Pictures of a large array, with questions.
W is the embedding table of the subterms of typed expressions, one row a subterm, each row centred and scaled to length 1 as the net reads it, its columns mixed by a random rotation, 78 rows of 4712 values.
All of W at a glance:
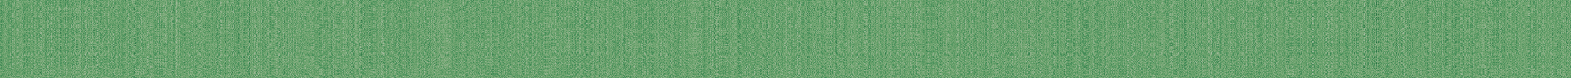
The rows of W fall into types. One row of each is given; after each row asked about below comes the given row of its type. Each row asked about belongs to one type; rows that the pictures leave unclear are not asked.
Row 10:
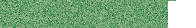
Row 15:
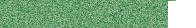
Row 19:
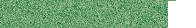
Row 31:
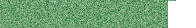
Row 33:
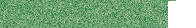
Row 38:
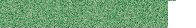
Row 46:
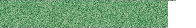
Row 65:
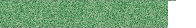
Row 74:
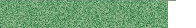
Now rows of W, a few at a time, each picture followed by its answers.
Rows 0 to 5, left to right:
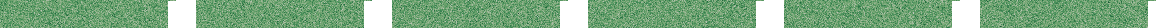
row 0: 33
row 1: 31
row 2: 33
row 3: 38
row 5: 74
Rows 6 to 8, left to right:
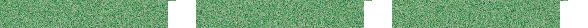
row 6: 10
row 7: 46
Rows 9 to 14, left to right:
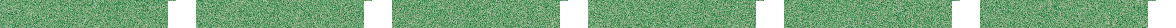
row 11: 33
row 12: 74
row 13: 15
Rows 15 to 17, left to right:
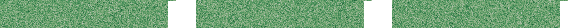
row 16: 38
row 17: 19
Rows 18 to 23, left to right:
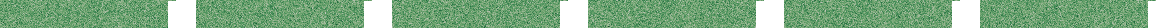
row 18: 10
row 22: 33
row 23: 19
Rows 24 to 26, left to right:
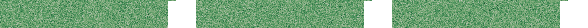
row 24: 65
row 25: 65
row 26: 10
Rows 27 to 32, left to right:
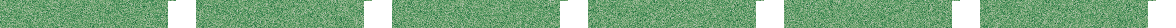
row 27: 65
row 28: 33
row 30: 46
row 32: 46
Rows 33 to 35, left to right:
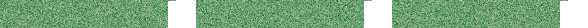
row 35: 10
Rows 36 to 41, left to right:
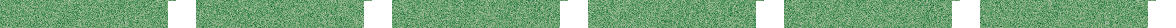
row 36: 19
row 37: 33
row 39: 10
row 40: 38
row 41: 19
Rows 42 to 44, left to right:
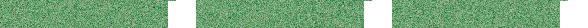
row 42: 19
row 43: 38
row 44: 46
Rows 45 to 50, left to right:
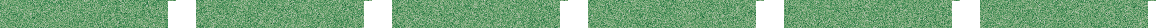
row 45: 38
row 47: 46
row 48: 33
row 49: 19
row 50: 33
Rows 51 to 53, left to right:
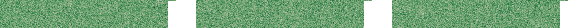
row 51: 19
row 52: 38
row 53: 38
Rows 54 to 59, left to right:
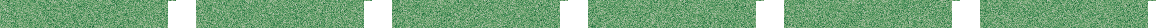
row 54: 31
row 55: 31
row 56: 46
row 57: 46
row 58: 19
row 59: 10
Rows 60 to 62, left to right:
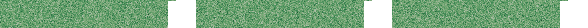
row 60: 65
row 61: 46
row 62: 10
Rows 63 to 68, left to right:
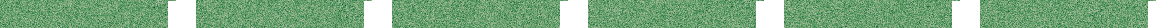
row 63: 19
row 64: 38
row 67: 65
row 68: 15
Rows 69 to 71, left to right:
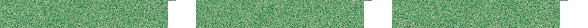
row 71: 74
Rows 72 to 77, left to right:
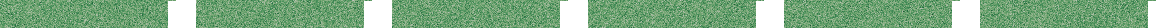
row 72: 38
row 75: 46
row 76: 65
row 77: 15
